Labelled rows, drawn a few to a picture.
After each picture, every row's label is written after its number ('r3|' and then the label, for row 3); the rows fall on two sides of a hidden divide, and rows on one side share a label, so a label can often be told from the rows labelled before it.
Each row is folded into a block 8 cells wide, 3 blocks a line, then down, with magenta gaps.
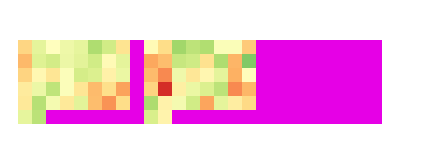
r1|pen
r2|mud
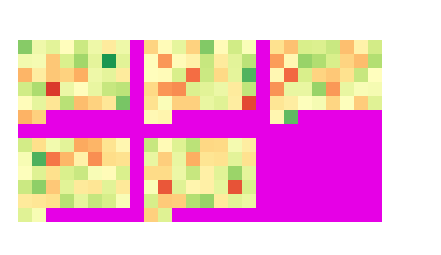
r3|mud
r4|mud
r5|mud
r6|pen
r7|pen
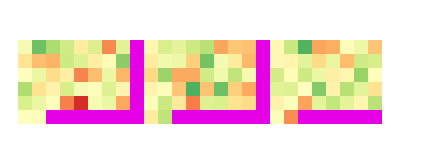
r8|mud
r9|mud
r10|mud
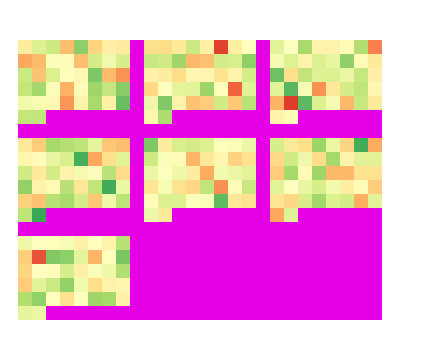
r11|mud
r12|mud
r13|pen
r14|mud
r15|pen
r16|pen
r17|mud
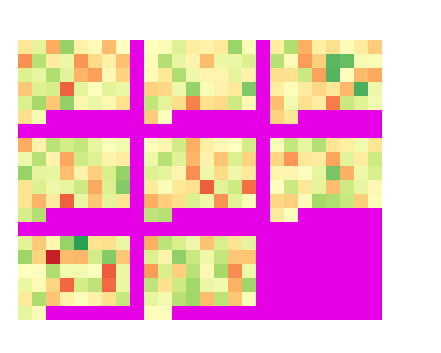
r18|pen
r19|mud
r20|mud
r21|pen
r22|pen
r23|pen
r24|pen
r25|mud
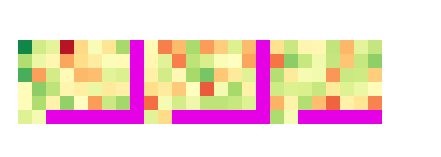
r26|pen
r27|pen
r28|mud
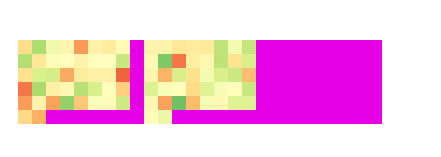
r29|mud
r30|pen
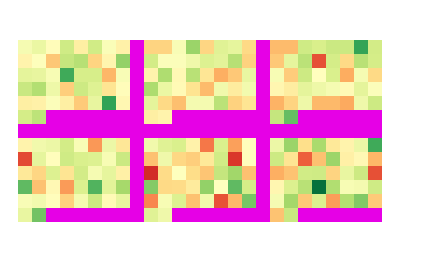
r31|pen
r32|pen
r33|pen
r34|mud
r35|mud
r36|mud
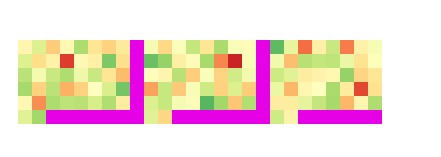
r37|pen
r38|pen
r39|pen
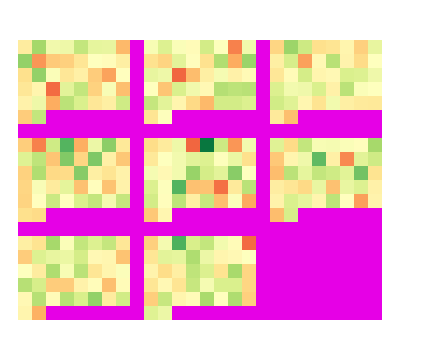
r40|pen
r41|mud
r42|mud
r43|pen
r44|pen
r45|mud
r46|pen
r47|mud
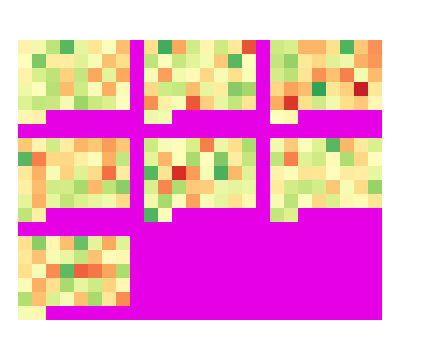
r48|pen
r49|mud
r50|pen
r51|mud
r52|mud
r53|mud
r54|mud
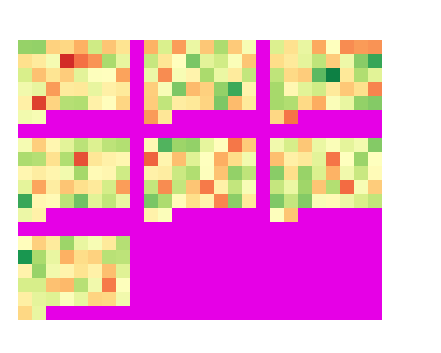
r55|pen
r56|mud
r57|mud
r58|pen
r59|mud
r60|pen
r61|pen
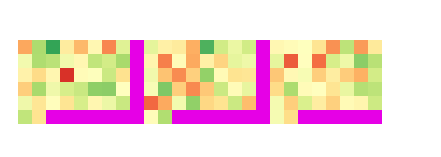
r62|mud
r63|pen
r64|mud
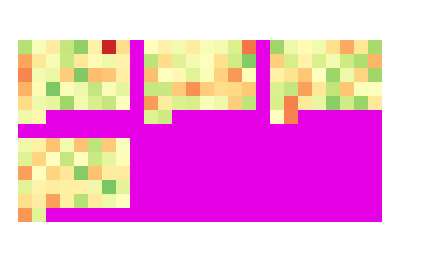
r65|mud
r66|pen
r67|pen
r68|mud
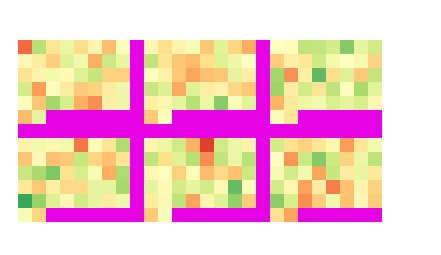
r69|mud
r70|pen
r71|pen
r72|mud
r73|mud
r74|mud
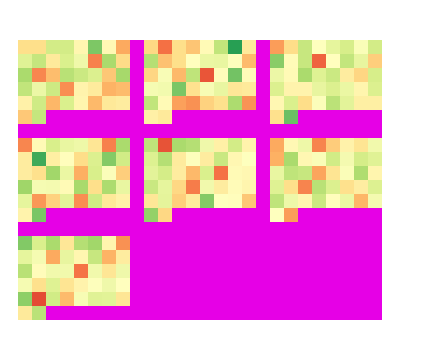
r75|pen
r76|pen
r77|pen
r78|mud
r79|pen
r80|mud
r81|pen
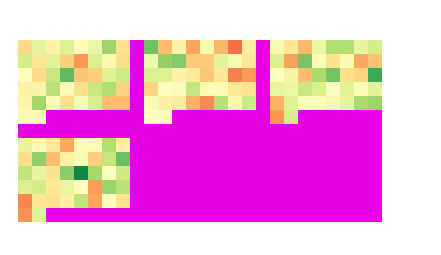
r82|pen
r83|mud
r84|pen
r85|pen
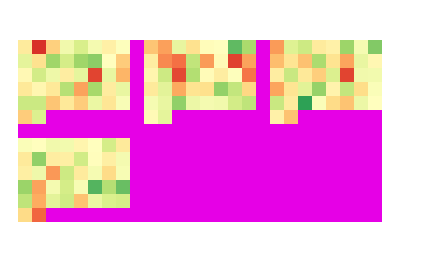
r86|mud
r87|pen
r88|mud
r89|mud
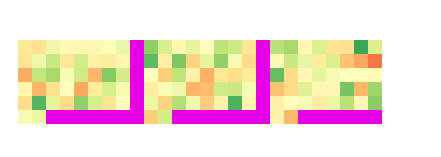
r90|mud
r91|pen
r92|pen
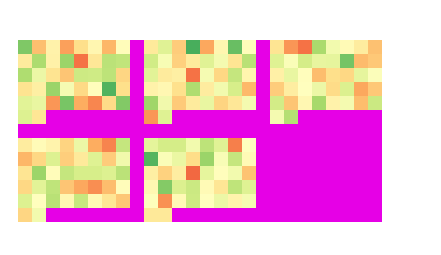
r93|mud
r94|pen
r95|pen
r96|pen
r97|mud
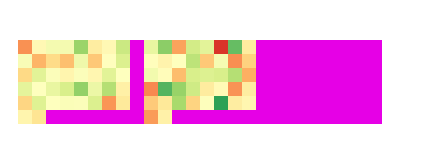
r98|mud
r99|pen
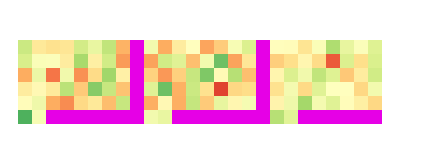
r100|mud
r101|pen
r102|pen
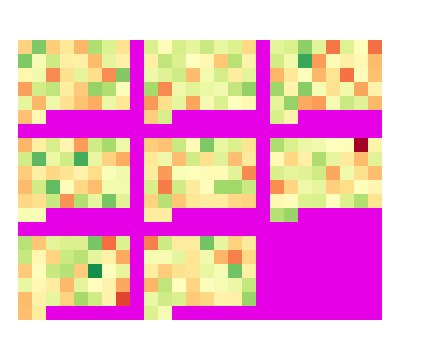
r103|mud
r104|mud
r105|mud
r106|pen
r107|mud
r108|mud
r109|pen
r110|mud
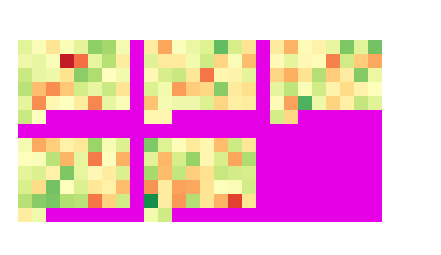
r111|pen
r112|pen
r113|pen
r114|pen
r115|mud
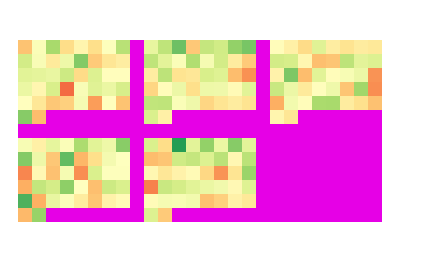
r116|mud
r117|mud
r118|pen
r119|mud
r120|mud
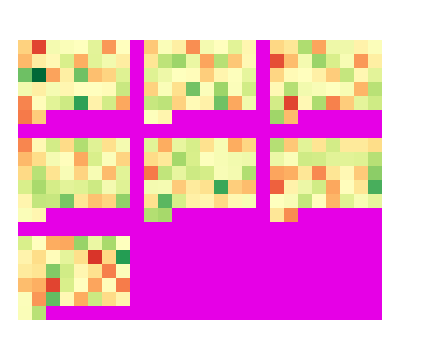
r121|pen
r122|mud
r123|mud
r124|mud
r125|mud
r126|mud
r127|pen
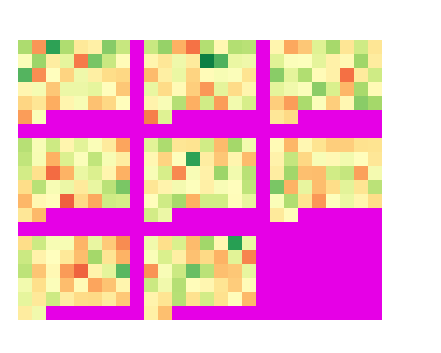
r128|pen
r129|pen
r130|pen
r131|mud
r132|mud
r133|mud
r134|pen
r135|pen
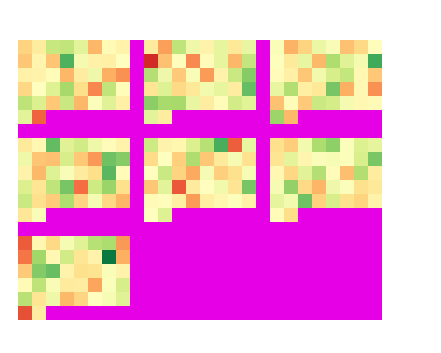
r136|mud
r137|mud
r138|pen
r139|mud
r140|mud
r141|pen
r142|pen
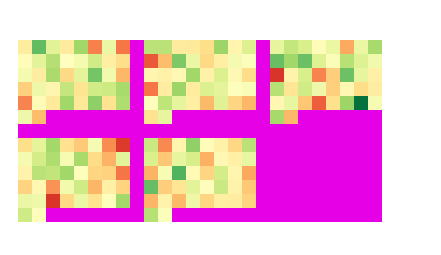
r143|mud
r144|mud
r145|mud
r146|mud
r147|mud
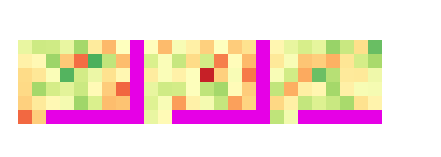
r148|pen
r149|mud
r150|pen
